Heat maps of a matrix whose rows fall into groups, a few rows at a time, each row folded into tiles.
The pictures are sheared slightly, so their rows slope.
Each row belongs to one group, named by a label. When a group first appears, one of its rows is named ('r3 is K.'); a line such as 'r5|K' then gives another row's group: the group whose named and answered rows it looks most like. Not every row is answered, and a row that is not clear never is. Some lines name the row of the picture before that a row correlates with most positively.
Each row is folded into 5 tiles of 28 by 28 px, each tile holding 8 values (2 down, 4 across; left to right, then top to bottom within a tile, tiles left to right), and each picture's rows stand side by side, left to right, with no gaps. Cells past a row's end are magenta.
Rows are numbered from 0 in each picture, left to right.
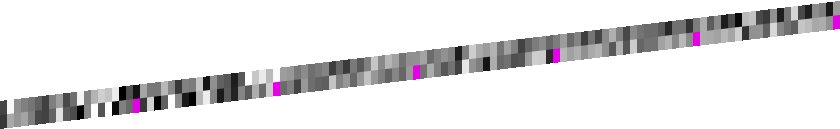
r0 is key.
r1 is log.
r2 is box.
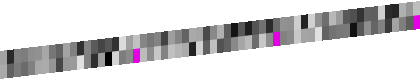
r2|log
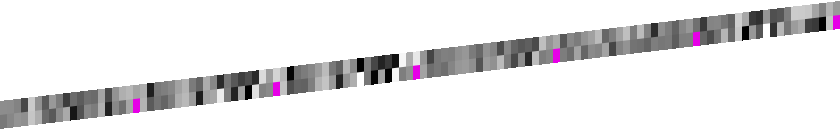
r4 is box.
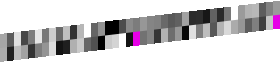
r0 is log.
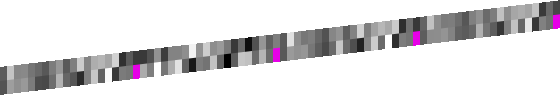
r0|key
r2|key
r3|key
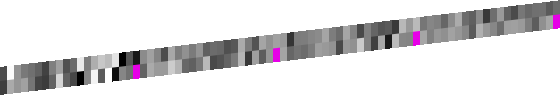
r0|key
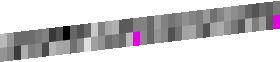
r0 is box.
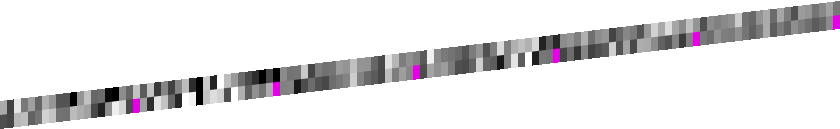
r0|log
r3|key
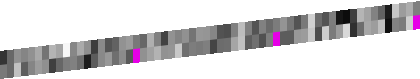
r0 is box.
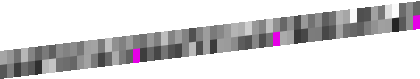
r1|box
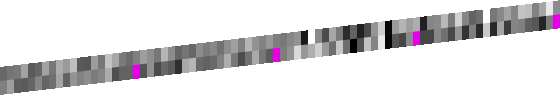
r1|box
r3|box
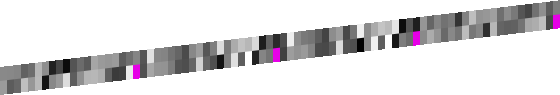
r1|key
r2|key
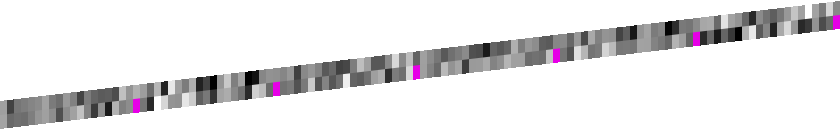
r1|log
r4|log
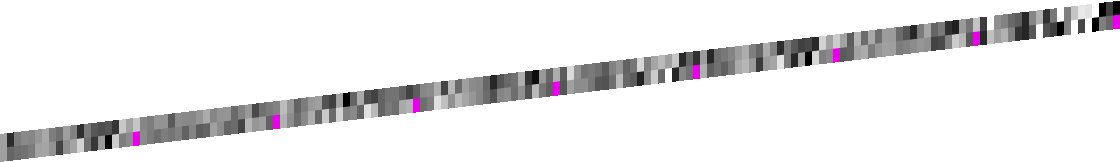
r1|log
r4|key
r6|log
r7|key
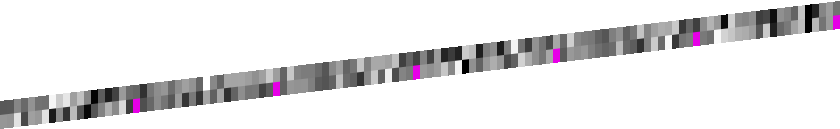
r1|box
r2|key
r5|log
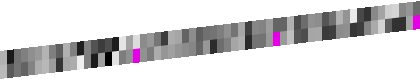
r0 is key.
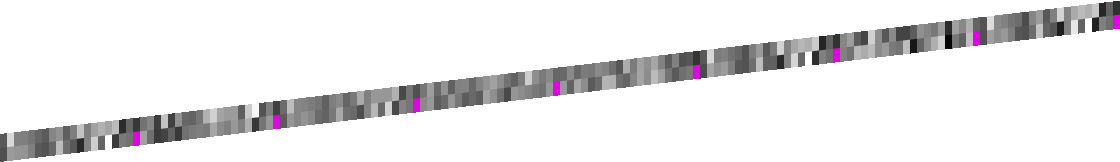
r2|key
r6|log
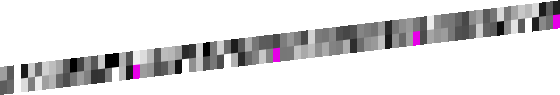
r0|log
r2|log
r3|key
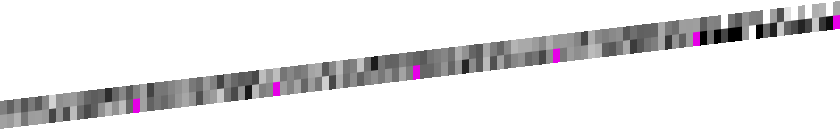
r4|log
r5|box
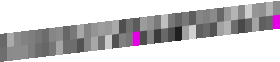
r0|key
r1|box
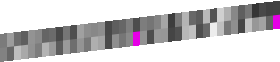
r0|log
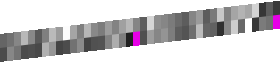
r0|box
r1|key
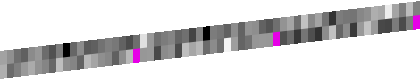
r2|box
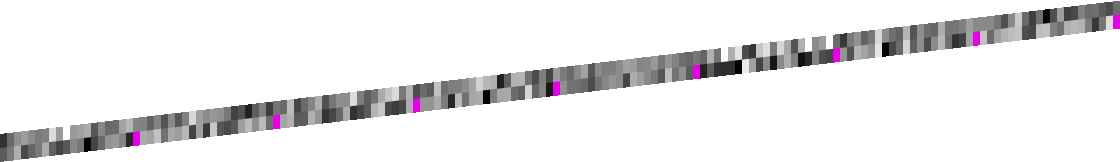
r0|box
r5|box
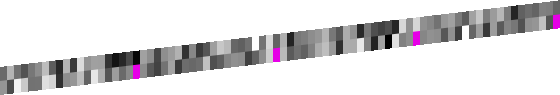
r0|log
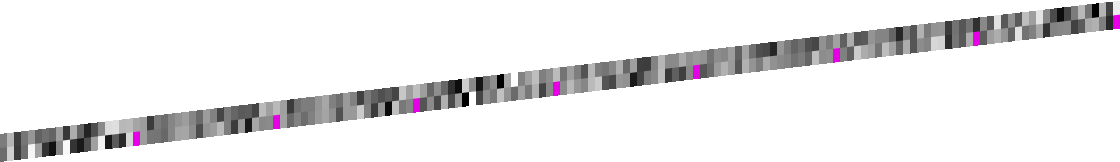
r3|box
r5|log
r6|log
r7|log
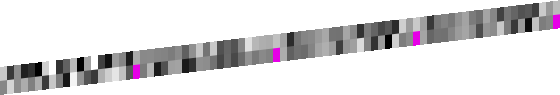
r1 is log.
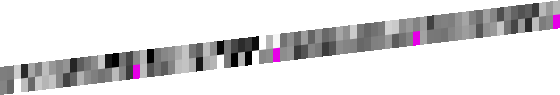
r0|log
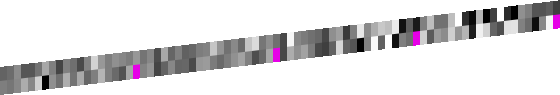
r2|key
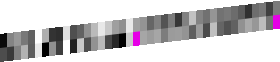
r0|box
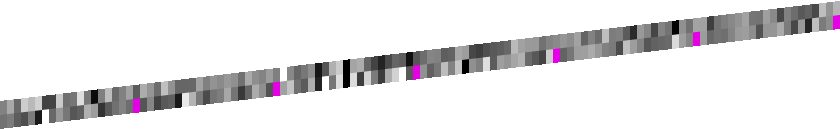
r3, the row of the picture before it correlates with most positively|0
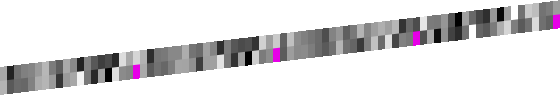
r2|key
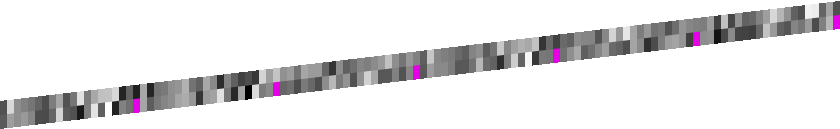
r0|key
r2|box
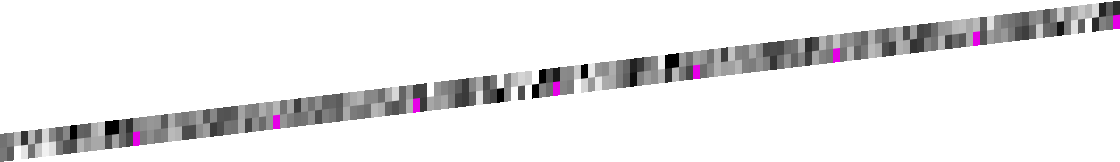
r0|log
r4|log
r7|key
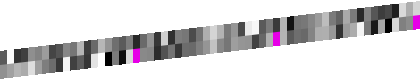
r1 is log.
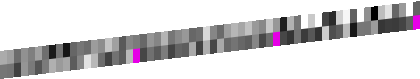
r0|box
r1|box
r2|box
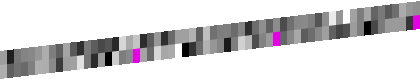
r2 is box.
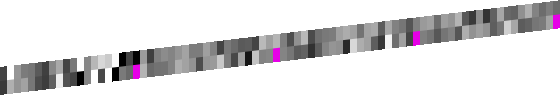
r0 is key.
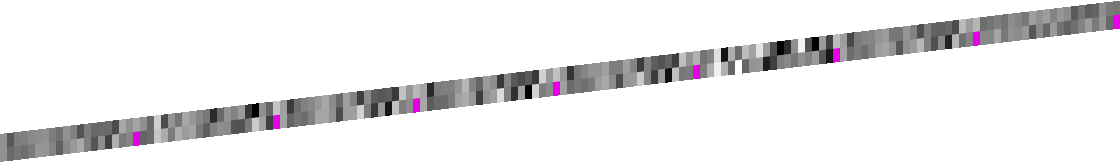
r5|log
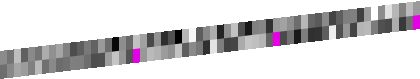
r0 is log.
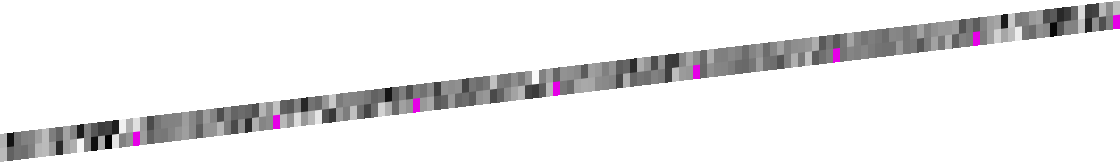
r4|log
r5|key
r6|key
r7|log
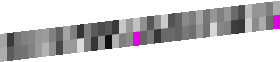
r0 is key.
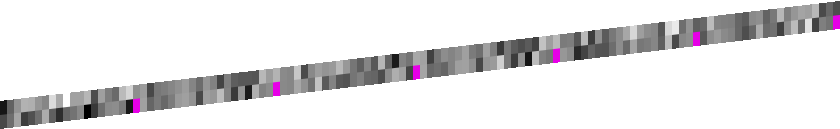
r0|box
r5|key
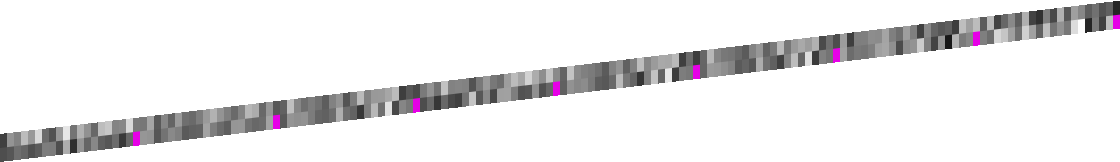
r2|key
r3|box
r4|key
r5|key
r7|log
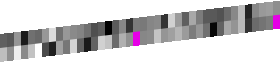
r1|log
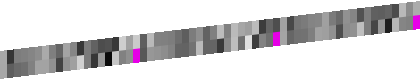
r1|key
